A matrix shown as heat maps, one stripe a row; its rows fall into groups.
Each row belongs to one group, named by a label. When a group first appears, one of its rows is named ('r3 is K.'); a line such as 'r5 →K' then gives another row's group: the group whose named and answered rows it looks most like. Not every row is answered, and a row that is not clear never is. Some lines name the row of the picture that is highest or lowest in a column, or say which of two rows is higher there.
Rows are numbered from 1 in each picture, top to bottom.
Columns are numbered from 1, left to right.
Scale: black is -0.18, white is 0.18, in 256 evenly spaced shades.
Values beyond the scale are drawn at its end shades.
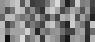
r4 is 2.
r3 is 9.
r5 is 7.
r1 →7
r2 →2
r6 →2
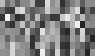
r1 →2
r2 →2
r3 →9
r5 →7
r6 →7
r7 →7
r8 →7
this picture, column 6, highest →5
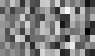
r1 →7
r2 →9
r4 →7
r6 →2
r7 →9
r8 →7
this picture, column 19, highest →6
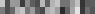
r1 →7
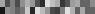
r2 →9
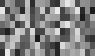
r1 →9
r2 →7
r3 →2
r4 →9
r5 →2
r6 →7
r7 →9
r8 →9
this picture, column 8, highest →7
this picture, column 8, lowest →6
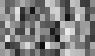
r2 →7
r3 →7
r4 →9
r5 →9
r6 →9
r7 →2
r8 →9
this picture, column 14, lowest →3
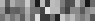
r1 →7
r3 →9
